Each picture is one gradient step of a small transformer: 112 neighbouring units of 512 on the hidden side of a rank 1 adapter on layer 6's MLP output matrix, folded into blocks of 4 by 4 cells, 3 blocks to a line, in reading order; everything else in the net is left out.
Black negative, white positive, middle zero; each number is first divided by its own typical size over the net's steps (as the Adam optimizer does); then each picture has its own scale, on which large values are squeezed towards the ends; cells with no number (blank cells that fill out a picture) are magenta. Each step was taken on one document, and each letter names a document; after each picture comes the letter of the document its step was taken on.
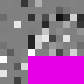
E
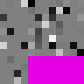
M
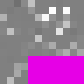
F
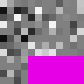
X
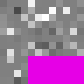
F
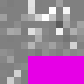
F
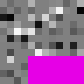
X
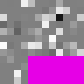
M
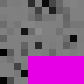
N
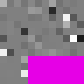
N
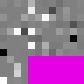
F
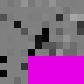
E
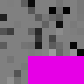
M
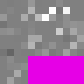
F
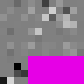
F
